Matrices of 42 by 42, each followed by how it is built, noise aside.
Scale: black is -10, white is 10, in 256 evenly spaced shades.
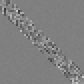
banded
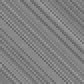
Toeplitz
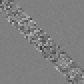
banded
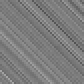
Toeplitz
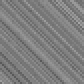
Toeplitz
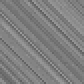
Toeplitz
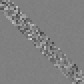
banded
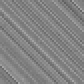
Toeplitz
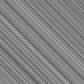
Toeplitz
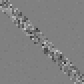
banded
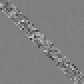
banded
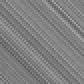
Toeplitz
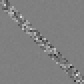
banded
